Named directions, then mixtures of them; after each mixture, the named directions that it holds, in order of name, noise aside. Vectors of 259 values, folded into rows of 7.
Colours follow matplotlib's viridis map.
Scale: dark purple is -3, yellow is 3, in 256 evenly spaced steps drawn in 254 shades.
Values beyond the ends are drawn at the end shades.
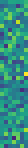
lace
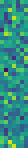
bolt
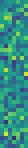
bolt, lace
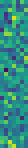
bolt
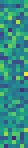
lace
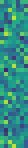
bolt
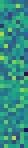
lace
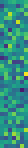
lace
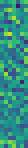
bolt, lace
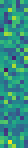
bolt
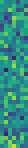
bolt, lace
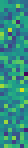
lace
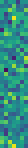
bolt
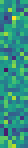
bolt, lace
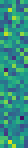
bolt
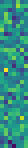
bolt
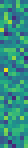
bolt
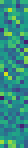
bolt, lace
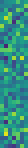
bolt, lace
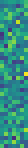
lace
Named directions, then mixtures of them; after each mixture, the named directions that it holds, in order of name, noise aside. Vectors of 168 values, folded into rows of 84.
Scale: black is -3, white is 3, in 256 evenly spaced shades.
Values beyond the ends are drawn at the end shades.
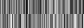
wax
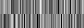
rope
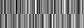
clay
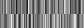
clay, rope, wax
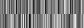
clay, rope, wax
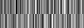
clay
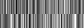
clay, rope, wax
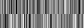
clay, rope, wax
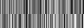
wax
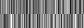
rope, wax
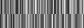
clay, wax
